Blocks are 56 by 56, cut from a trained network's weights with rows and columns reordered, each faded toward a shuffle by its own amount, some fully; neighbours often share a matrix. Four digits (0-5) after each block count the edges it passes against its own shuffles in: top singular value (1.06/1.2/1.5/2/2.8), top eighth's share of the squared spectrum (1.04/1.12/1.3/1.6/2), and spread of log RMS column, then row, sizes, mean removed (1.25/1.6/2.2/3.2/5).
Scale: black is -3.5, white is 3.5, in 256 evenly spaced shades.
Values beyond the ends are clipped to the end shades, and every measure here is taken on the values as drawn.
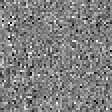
2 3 2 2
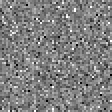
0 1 0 0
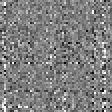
3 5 3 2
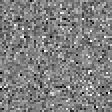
2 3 1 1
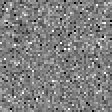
0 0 0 0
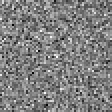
2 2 0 0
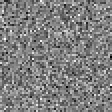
0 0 0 0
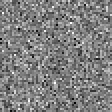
0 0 0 0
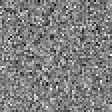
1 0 0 0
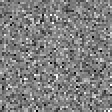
1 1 0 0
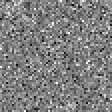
0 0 0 0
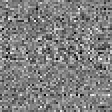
3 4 1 3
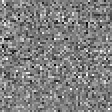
3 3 1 2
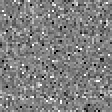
2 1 0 0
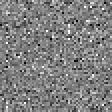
2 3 1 1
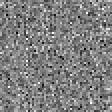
2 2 1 0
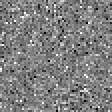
1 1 0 1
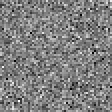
1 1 0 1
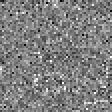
1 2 0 0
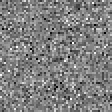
2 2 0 1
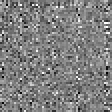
3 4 3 2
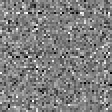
3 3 1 2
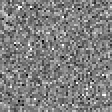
2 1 0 1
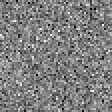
0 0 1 0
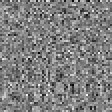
3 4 1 2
